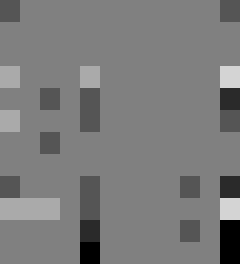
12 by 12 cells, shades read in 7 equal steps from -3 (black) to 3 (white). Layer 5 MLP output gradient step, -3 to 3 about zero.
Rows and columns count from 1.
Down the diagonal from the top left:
-1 0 0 0 -1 0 0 0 0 0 0 -3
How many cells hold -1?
12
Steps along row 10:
same same down down up same same same same same up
